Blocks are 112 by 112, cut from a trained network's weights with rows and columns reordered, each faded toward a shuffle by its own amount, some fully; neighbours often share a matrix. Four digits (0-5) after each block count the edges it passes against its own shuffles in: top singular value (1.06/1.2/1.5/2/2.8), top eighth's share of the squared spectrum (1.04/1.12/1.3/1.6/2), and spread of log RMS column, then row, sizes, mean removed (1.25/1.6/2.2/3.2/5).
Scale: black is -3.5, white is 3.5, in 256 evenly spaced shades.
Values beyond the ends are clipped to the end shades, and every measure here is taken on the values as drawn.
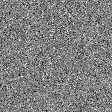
0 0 0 0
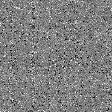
2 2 2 0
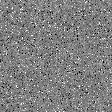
0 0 0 0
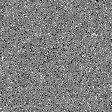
0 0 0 0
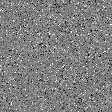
0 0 0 0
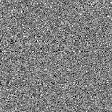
3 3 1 2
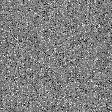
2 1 0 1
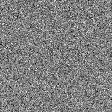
2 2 0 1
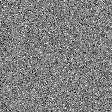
0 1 0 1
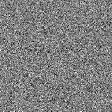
3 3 0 1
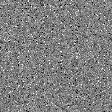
2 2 2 0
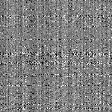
4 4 0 4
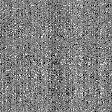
4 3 0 3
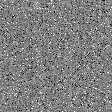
0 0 0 0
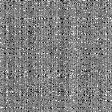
4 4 0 4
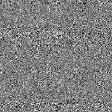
3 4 3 3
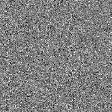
2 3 2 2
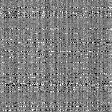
4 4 0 4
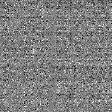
3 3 3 0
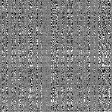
4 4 5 1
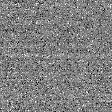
2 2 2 0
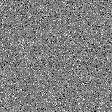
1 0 0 0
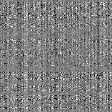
4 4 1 4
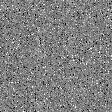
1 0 0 0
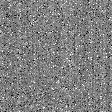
2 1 0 1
